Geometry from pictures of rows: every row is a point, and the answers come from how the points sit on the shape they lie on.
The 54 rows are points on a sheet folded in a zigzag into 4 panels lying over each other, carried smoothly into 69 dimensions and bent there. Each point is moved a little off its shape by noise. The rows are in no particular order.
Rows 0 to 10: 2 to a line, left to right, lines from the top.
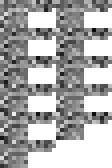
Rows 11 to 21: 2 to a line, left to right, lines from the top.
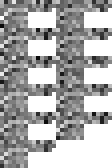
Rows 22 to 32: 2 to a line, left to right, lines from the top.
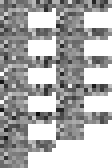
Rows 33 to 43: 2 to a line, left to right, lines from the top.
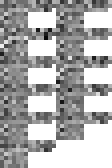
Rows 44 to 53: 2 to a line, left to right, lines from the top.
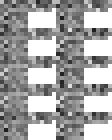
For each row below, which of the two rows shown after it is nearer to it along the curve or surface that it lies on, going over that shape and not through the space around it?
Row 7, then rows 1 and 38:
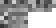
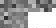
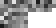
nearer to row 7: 38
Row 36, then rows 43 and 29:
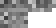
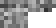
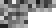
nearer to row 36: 29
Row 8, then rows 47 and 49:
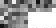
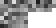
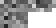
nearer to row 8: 47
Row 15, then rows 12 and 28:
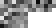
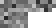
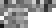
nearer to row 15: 12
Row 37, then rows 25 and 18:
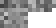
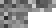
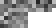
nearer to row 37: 25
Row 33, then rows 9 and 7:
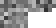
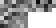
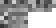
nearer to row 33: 9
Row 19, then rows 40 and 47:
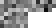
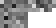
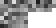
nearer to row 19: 40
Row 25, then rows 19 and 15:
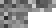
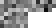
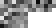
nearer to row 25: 15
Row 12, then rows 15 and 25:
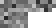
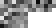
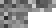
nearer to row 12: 15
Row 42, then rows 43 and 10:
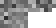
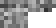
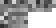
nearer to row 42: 43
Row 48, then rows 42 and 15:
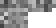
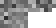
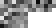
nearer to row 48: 42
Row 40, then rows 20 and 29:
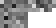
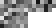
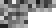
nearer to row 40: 20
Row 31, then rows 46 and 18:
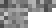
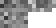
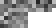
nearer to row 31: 46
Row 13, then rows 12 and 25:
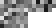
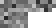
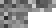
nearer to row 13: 12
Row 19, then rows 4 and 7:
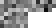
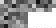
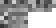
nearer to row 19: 4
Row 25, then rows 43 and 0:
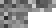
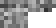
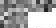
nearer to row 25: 43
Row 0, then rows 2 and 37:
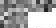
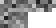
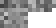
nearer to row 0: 2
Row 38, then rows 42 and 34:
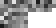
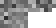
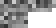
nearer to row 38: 34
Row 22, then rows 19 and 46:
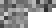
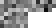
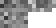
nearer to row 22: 19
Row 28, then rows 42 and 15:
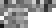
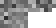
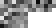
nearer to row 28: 42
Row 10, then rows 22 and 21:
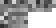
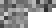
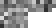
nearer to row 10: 21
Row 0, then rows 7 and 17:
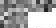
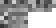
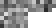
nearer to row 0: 17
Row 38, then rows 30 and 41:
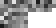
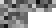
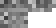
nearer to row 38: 41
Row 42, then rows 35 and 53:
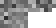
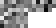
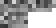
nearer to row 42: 35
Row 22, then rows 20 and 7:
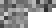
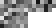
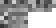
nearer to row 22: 20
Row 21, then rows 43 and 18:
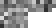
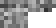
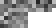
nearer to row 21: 43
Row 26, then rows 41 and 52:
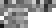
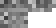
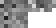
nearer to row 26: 41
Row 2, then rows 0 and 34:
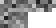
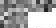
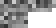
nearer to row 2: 0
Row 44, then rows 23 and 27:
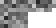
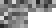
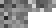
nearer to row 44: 27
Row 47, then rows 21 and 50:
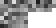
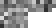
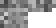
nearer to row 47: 21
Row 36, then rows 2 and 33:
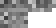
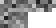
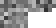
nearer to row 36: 33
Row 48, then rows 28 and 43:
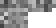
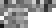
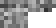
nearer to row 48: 28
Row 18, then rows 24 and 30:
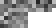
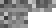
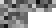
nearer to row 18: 30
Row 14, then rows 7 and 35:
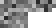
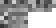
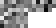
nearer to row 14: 35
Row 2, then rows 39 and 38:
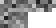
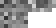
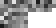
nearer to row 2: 38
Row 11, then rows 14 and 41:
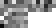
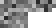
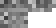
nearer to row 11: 41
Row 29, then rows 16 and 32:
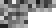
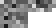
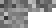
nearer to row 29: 32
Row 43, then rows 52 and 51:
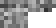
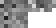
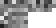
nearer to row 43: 52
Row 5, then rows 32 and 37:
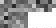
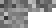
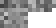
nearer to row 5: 32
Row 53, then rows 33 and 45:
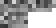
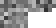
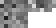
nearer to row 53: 45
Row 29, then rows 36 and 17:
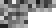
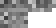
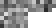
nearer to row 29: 36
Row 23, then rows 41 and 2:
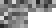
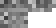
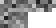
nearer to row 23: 41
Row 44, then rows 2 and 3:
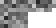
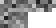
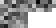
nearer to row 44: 3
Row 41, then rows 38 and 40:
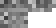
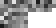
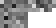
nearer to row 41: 38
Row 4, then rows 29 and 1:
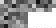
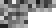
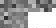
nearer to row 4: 1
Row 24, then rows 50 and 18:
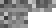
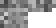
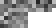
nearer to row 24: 50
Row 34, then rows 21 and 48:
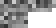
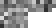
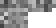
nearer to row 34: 48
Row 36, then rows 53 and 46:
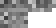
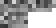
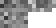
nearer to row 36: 46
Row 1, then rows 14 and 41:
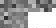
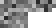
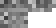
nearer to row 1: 14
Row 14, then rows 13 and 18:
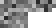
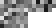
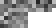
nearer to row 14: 13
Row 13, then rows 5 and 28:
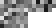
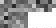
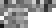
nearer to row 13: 5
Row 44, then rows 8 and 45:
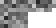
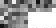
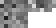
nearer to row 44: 45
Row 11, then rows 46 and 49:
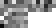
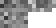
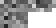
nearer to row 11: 46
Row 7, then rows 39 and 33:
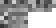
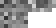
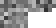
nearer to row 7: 39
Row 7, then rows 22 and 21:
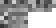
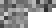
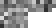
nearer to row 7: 21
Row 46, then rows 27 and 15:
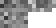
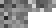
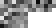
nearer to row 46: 27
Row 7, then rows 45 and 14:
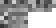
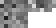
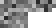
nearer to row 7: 45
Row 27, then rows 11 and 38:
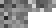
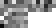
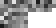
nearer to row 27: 38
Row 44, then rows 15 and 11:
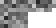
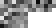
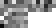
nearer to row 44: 15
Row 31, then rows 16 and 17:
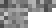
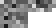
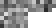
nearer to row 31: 17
